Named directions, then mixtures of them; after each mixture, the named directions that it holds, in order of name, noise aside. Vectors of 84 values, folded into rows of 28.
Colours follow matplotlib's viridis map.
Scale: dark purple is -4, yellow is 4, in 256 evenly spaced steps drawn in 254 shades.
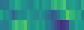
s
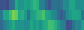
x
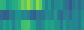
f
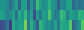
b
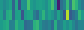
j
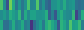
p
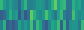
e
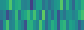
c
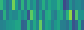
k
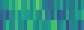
c, f, x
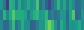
j, p, x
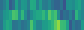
p, s, x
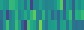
c, k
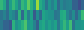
b, f, p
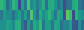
j, k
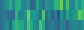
c, s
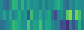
k, s, x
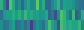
p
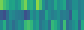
e, f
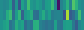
j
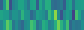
e, p, s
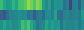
f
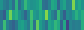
e, j, x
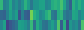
e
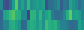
k, x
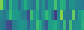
b, e, p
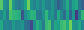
j, p, s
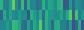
k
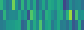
k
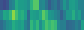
x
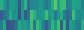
e
